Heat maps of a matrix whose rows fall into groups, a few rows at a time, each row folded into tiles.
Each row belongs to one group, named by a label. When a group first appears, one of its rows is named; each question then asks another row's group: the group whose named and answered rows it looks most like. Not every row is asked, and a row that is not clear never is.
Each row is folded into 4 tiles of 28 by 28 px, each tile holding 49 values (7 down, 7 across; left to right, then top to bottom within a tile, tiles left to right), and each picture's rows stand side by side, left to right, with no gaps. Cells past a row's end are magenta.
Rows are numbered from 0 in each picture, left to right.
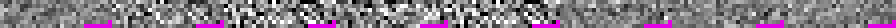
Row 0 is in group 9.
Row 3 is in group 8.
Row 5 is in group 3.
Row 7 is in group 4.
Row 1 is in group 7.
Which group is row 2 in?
7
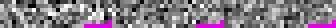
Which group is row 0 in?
8
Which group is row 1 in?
9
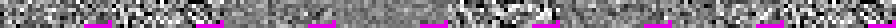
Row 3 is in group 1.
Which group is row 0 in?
4
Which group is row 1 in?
7
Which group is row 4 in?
8
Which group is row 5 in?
3
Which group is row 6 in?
8
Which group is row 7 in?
7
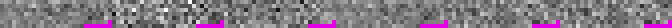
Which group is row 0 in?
3
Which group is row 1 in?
4
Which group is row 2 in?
9
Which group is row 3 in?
3
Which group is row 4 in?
1
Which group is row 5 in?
1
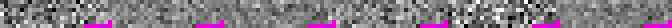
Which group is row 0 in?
9
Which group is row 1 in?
9
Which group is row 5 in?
3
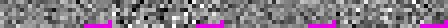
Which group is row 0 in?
9
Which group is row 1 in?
9
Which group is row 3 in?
4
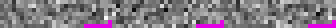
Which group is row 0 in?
3
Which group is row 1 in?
9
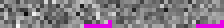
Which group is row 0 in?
1
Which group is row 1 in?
9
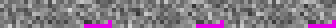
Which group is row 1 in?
1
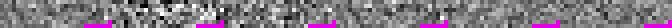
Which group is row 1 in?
8
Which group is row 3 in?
3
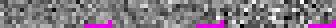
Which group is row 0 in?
9
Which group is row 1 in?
3
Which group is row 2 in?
4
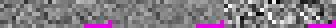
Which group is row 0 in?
1
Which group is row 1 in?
1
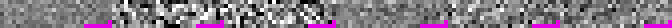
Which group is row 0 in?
4
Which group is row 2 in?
7
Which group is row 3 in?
3
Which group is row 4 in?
4
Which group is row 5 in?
9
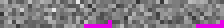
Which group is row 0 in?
4
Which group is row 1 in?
1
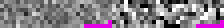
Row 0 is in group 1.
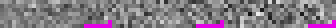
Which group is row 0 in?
3
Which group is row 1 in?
7
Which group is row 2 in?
1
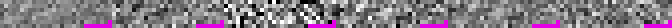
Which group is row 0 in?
4
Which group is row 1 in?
9
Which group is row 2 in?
7
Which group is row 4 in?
4
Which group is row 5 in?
1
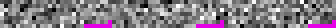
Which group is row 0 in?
9
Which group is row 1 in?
8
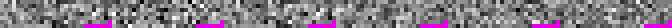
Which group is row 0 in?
8
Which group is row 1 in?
9
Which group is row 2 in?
8
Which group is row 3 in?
9
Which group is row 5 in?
4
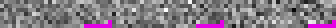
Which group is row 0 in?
1
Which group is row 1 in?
4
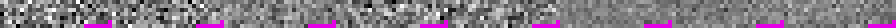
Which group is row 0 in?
4
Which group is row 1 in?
9
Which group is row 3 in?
8
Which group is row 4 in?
4
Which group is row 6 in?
9
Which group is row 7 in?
4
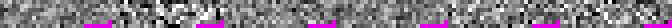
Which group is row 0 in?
4
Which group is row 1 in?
8
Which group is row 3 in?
4
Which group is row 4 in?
4
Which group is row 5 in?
7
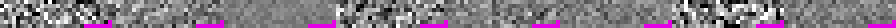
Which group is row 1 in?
4
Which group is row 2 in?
1
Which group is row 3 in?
9
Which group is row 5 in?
1
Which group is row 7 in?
1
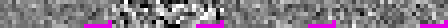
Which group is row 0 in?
3
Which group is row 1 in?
8
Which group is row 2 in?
3
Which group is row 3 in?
1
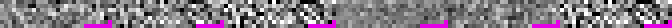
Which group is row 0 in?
8
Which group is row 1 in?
7
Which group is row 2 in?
7
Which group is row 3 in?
3
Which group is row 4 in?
4
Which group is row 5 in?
7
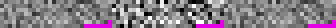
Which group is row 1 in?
7
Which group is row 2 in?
7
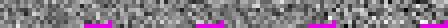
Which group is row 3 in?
7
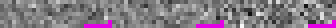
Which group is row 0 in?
3
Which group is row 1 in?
8
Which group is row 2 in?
1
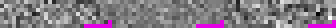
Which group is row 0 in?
7
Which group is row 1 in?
4
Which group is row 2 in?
3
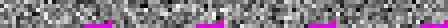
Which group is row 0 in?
7
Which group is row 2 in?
9
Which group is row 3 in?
9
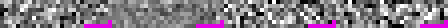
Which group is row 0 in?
4
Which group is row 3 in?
8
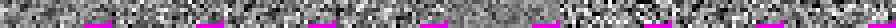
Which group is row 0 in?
9
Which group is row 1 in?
4
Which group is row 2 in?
9
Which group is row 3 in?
4
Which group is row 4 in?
1
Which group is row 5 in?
7
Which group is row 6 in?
9
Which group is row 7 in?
8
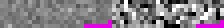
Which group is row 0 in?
1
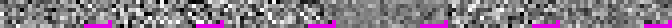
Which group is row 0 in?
9
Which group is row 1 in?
7
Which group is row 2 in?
7
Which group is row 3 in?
3
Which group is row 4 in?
4
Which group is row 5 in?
1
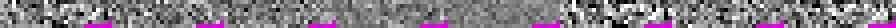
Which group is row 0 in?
8
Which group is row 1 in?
1
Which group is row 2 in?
9
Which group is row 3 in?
3
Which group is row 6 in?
9
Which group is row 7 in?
8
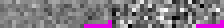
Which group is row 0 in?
3
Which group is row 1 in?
4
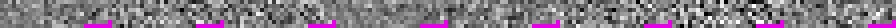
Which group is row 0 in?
3
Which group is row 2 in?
1
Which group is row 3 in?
3
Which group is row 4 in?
4
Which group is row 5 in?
9
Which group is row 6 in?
7
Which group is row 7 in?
8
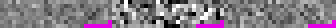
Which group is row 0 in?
3
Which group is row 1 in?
8
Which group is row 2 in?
1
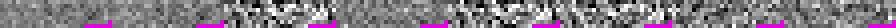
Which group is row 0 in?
3
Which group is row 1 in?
3
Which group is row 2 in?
8
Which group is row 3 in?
1
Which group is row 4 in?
8
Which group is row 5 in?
8
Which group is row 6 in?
9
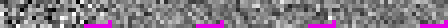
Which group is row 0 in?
9
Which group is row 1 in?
7
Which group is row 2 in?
3
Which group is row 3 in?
1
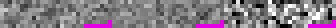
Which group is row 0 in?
9
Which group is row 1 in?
3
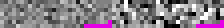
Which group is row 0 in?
9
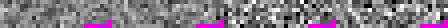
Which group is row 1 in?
8
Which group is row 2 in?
4
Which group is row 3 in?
8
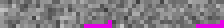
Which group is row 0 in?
9
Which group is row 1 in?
1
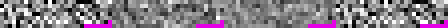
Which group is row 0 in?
7
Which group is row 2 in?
8
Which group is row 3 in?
7
